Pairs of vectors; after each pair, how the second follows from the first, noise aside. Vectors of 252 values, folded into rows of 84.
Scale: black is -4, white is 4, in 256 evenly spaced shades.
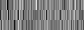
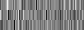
sign-scrambled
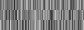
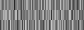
sign-scrambled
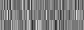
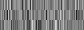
negated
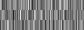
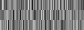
sign-scrambled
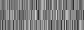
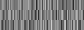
sign-scrambled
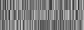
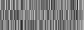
sign-scrambled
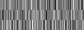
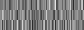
negated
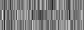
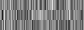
negated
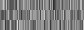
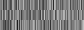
sign-scrambled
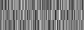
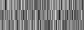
sign-scrambled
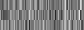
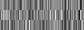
negated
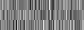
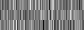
negated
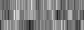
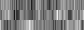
negated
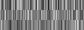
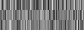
sign-scrambled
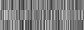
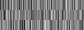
sign-scrambled
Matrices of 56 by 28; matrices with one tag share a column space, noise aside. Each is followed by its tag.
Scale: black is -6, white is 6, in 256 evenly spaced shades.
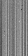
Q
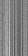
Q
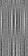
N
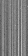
Q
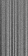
Q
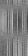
N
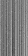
Q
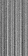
Q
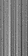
Q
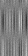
N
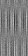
N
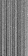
Q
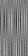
N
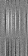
N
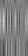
N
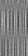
N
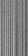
Q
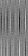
N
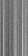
Q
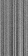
Q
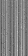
Q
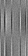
N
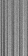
Q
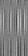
N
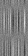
N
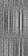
N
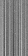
Q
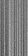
Q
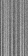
Q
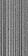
Q
